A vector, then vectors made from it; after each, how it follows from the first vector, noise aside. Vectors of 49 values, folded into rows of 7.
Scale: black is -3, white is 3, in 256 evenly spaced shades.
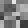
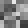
copied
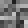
sign-scrambled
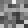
sign-scrambled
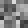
copied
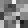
copied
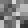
copied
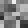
copied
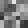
copied
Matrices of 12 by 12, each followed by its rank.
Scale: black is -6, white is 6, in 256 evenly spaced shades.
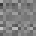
two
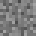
full rank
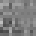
two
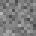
full rank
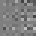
two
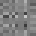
two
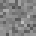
full rank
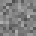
full rank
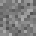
full rank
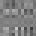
two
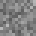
full rank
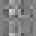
two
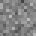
full rank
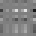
one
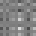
one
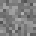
full rank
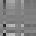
one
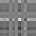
one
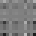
one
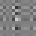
one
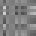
one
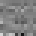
two
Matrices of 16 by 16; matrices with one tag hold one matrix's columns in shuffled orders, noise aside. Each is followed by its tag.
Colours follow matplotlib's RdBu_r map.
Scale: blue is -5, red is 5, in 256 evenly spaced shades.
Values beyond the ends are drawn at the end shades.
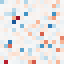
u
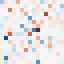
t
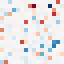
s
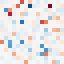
s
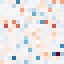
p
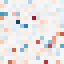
u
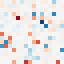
u
